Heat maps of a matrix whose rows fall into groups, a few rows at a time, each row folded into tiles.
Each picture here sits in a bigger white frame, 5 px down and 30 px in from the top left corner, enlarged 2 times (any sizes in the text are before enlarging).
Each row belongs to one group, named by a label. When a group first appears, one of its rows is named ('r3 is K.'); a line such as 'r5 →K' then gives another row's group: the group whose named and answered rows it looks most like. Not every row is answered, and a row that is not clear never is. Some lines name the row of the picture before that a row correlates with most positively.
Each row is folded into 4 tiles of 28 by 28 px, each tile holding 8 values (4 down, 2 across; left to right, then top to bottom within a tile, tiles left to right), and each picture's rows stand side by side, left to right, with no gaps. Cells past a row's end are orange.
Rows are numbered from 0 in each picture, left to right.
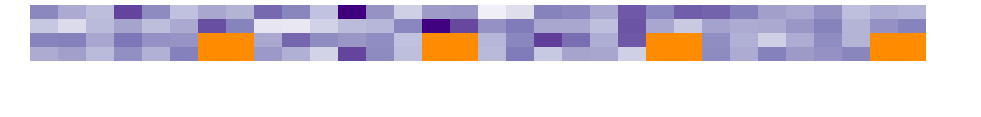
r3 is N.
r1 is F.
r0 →F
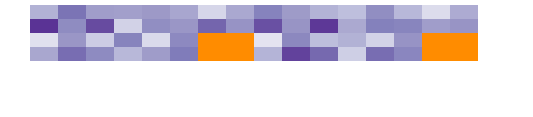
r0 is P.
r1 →P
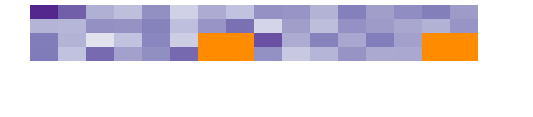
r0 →N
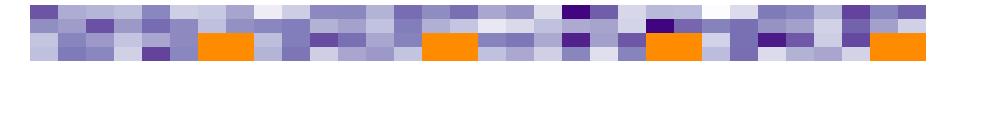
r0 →P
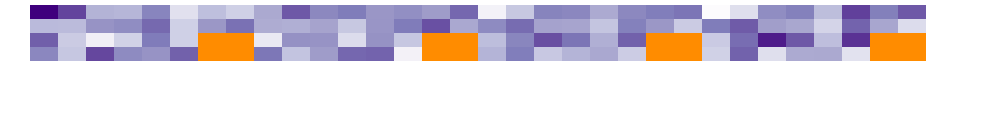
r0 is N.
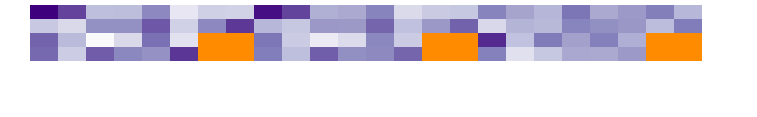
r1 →N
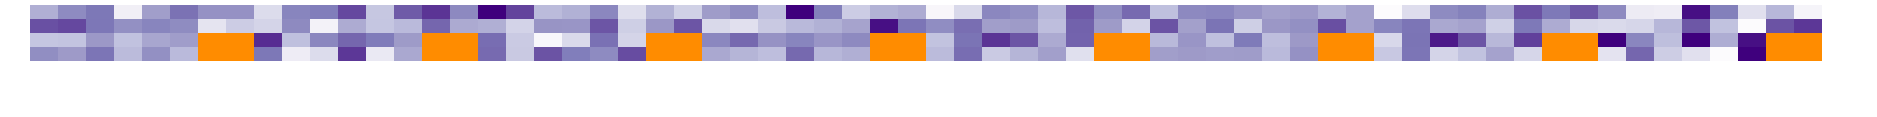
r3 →F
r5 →P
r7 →F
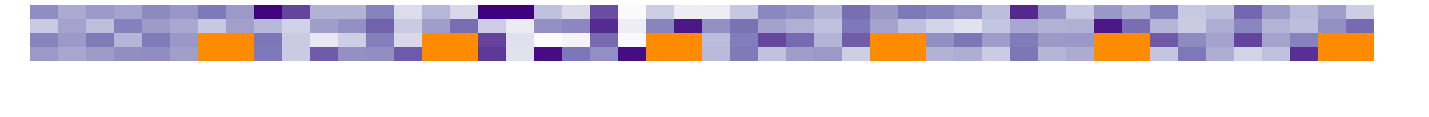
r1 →N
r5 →F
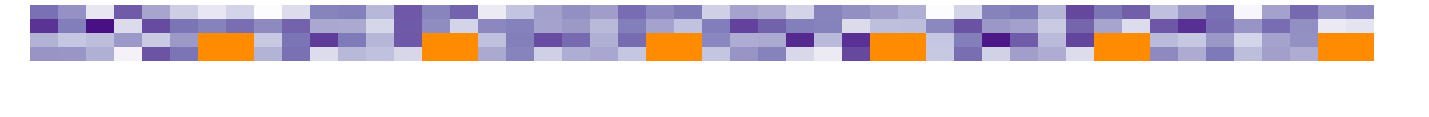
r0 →P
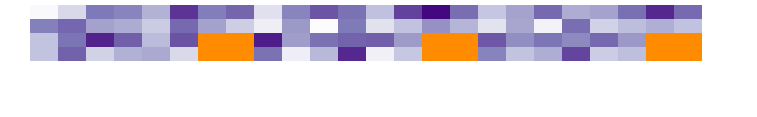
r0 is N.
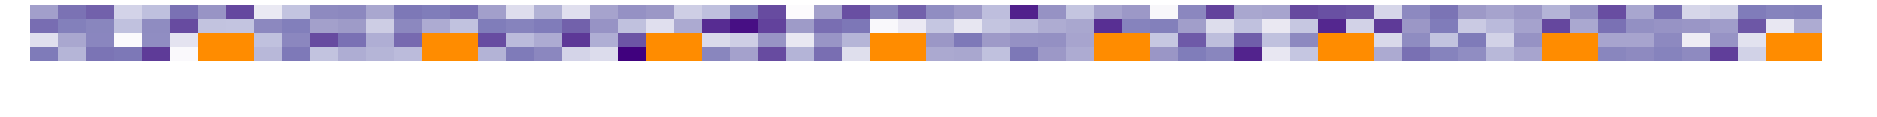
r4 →F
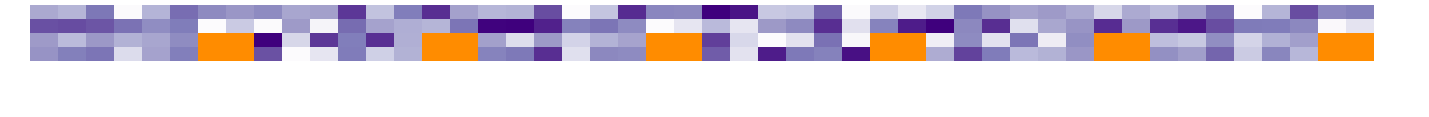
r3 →N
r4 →P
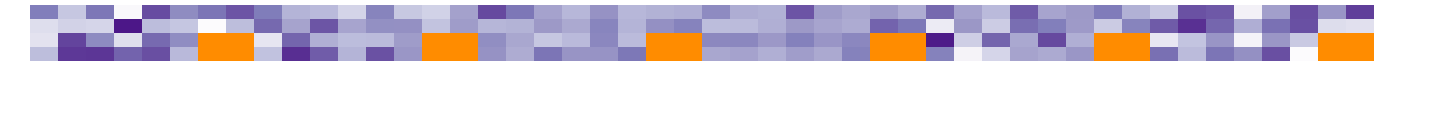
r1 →P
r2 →N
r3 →F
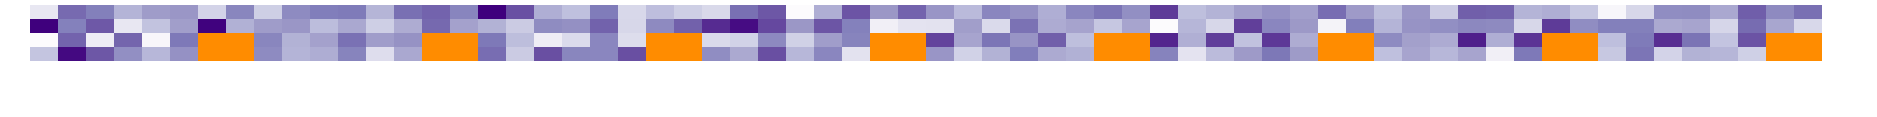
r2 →N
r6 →F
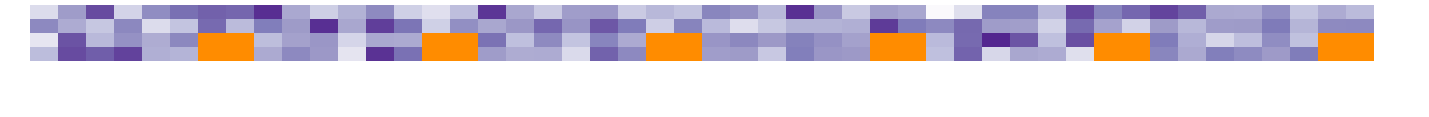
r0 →P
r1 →P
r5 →N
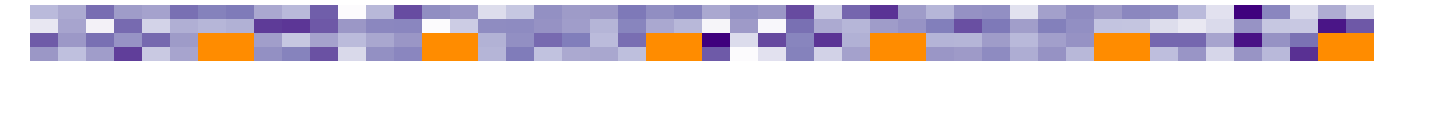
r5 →F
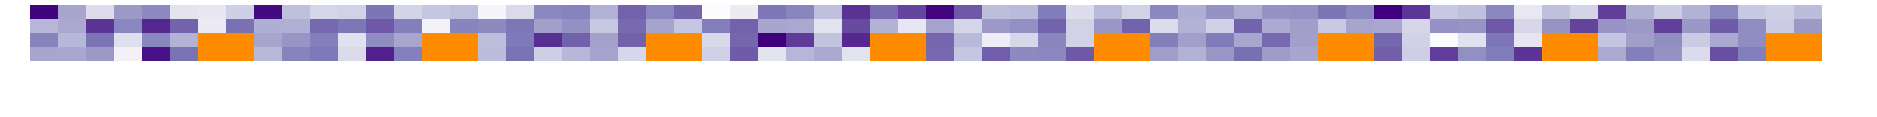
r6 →N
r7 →P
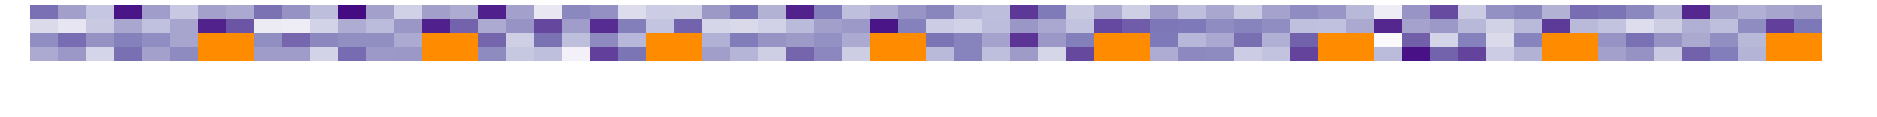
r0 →F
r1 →F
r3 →F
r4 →F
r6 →P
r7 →F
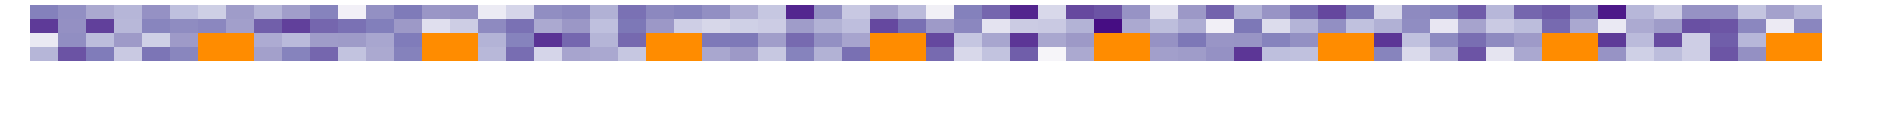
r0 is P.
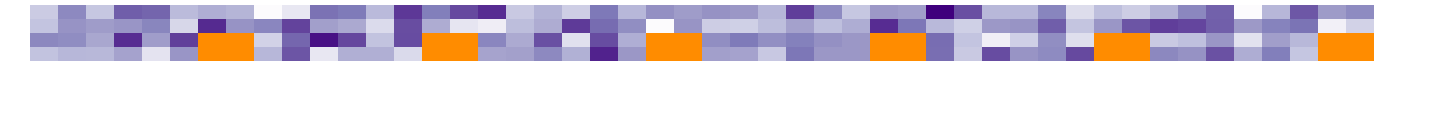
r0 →F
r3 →F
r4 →N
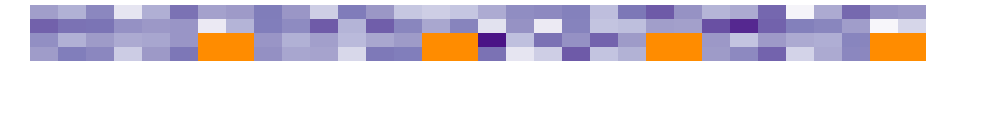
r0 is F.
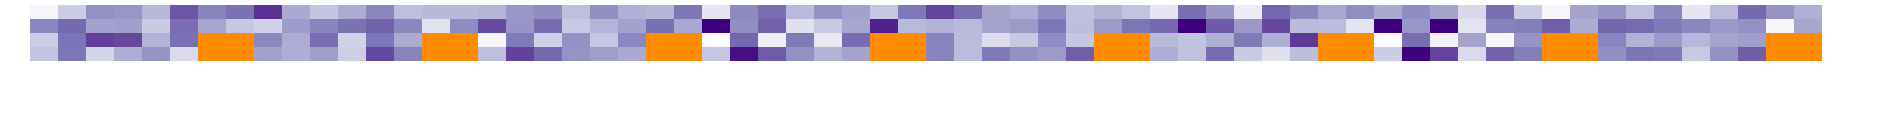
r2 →P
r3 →P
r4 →N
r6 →P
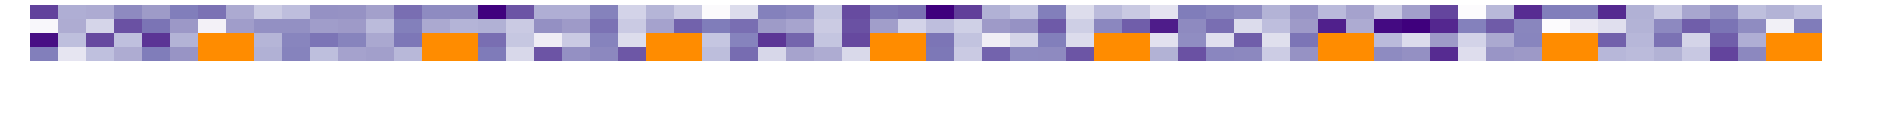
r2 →N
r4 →N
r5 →P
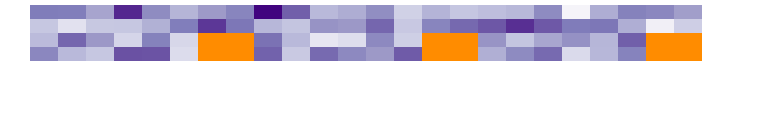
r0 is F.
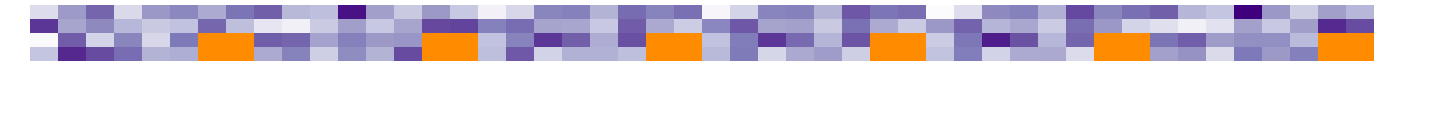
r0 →P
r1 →F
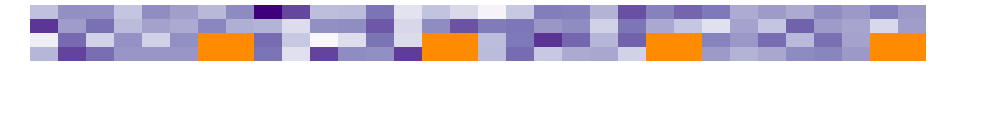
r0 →P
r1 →N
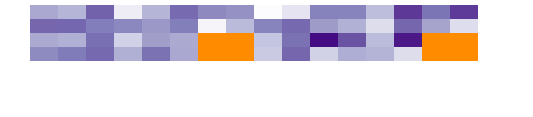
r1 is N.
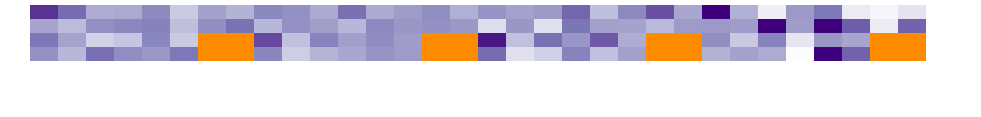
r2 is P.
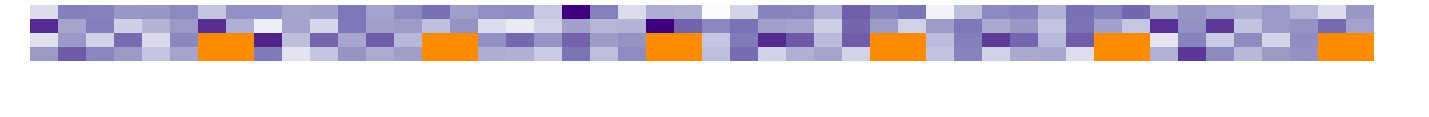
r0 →P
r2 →F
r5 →P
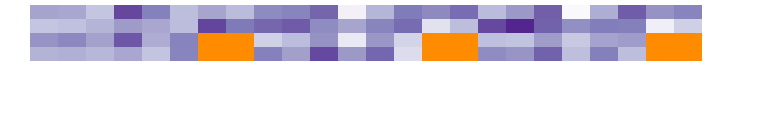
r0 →F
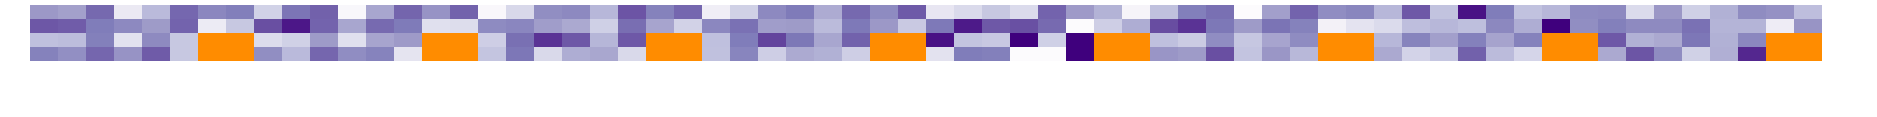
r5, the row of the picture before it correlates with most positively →2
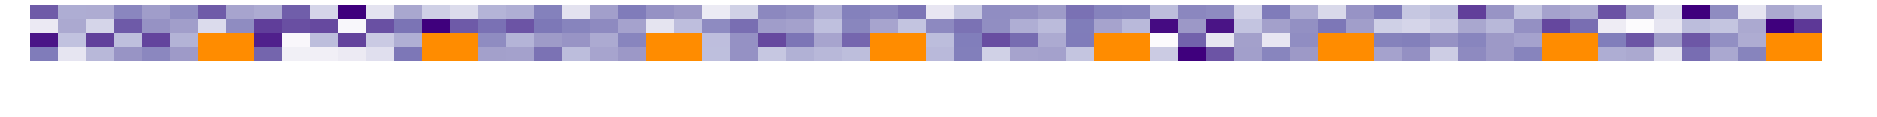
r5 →P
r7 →F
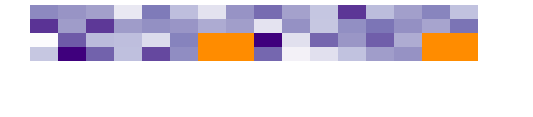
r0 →P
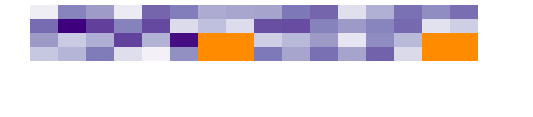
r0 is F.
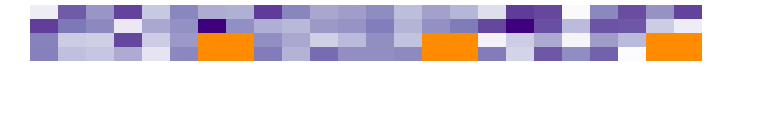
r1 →N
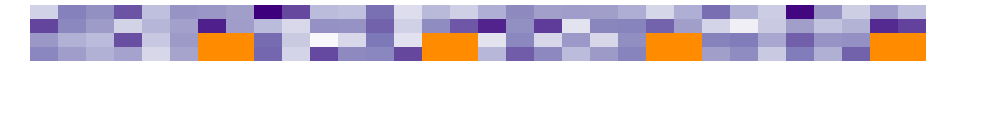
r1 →N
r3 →F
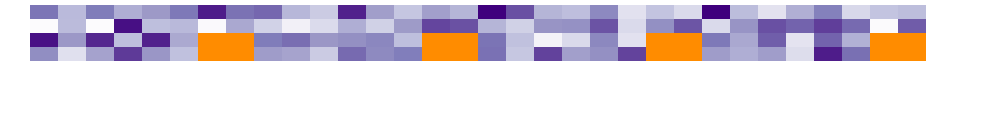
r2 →N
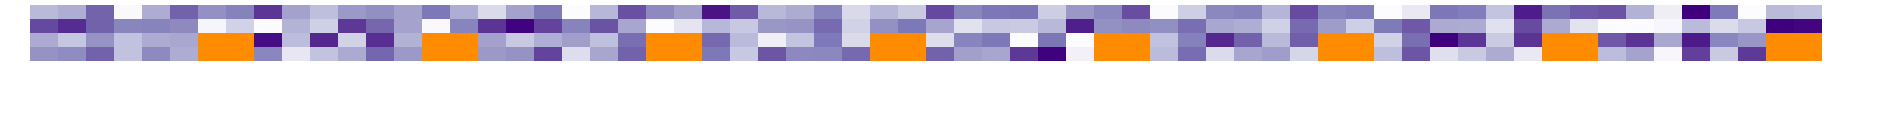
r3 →N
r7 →F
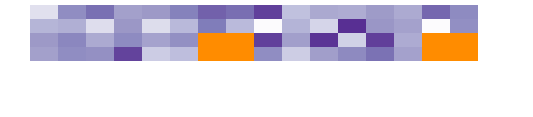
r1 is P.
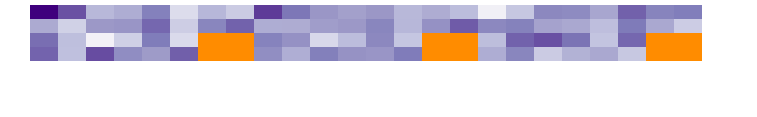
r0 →N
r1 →N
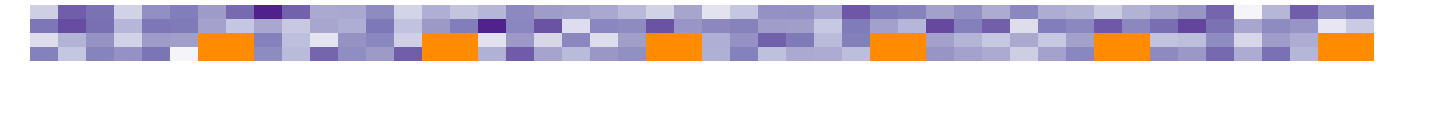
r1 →N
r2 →P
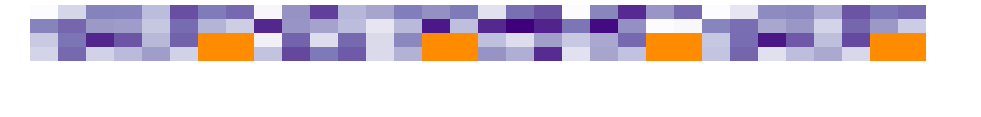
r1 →P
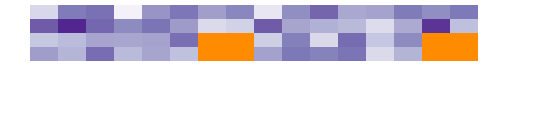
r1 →P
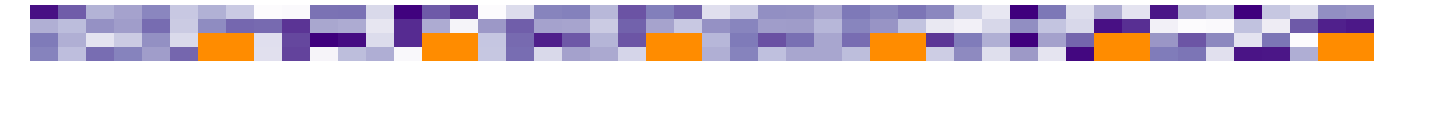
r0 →N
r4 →F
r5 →F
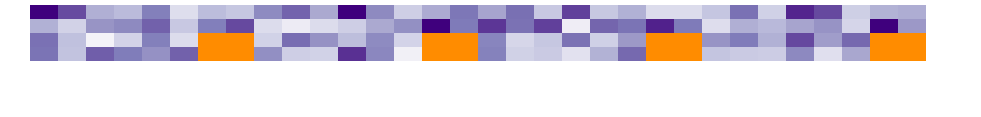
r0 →N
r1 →F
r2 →P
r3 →F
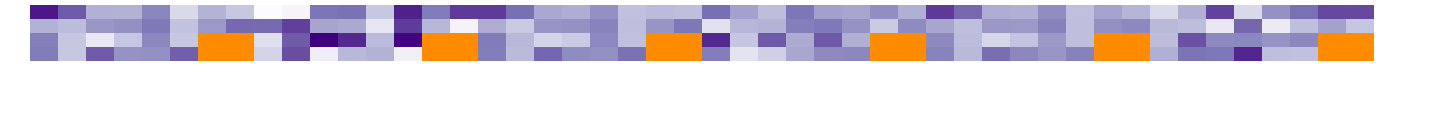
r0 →N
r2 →N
